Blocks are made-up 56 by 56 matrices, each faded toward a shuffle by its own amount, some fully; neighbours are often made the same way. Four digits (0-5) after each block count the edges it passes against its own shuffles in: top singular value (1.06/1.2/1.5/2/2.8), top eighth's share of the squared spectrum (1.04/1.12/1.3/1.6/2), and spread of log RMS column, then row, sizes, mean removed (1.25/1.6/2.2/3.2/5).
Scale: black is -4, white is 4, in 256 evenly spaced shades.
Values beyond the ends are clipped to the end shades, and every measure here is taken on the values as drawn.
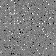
2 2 1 0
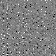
3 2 1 1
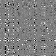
4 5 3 2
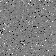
0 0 0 0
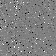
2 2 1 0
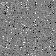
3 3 1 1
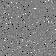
0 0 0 0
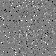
2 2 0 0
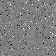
0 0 0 0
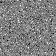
0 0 0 0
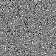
2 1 0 0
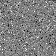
0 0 0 0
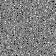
2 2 0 0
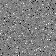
0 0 0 0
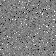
0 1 0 0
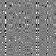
5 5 3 2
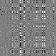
5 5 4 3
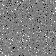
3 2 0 0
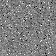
0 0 0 0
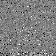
2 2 0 2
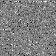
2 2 0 2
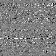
2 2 0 3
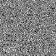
3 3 1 1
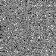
2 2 0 1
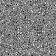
2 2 0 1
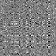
4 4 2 2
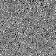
3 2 0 1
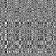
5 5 3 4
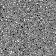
1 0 0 0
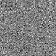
3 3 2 1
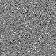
3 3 1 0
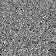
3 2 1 1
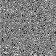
2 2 0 0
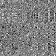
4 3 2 2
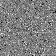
1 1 0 0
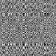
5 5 3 3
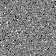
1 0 0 0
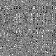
3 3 2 1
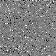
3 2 0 1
